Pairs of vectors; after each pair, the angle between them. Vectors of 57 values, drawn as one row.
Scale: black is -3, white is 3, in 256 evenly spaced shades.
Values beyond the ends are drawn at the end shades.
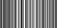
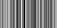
nearly opposite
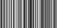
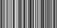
nearly parallel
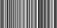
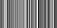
nearly parallel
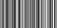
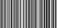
partly opposed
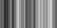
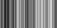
nearly parallel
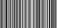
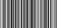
nearly opposite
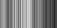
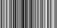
partly opposed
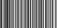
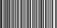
nearly parallel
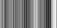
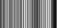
nearly opposite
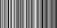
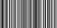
partly opposed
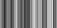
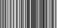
orthogonal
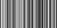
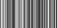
nearly parallel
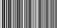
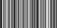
partly opposed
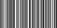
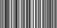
orthogonal
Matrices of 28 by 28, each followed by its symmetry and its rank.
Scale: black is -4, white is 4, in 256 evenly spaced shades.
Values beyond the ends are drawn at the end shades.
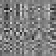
neither, rank three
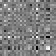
symmetric, rank three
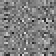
neither, rank five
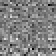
neither, rank five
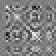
symmetric, rank three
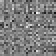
neither, rank five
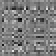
neither, rank three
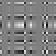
neither, rank one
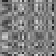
neither, rank two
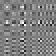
symmetric, rank two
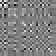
symmetric, rank three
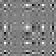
symmetric, rank two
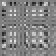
symmetric, rank two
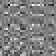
neither, rank three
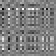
neither, rank two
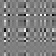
neither, rank one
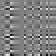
neither, rank one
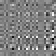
neither, rank two
